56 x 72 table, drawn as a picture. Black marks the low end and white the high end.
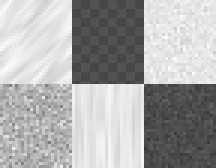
The table splits into 2 rows of 3 panels. Panel 1,1: very high, slanting up to the right, faint in contrast. Panel 1,2: low, checkered, faint in contrast. Panel 1,3: very high, fine-grained, faint in contrast. Panel 2,1: high, fine-grained. Panel 2,2: very high, streaked downward, faint in contrast. Panel 2,3: low, fine-grained, faint in contrast.
